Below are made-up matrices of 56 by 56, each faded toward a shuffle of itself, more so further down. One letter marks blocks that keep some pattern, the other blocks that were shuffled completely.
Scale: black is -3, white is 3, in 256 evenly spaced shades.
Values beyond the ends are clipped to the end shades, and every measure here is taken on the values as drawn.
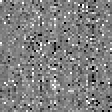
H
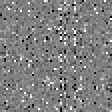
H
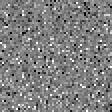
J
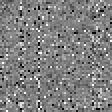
H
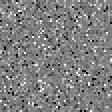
J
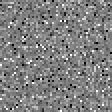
J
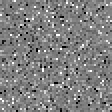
J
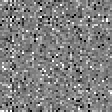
H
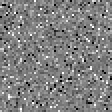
J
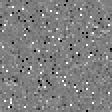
J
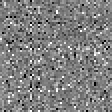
H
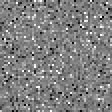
J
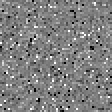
J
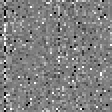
H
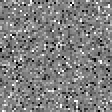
J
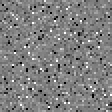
J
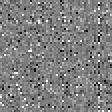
H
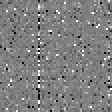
H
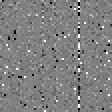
H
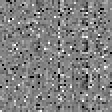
H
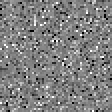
J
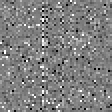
H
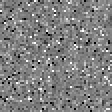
J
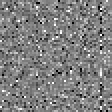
H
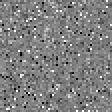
J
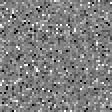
J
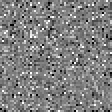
H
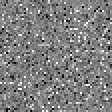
J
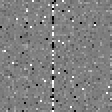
H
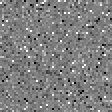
J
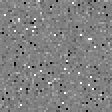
J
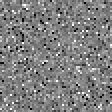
J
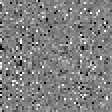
H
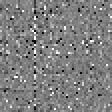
H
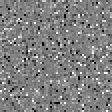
J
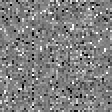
H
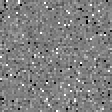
J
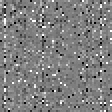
H
